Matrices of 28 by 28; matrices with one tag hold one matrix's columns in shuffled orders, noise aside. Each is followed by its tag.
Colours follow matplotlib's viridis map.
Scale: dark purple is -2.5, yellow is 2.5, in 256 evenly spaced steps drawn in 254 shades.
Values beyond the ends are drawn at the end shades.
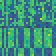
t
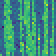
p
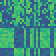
t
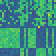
t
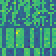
t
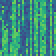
p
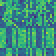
t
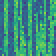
p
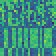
t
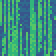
p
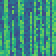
p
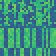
t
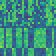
t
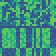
t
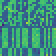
t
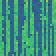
p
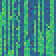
p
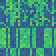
t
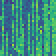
p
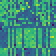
t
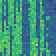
p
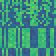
t
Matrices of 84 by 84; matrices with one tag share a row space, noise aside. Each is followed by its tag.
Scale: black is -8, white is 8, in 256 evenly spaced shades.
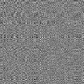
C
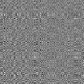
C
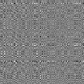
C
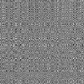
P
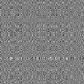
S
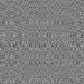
P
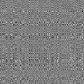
P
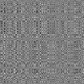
C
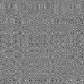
P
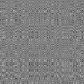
P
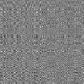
C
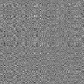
C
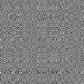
S
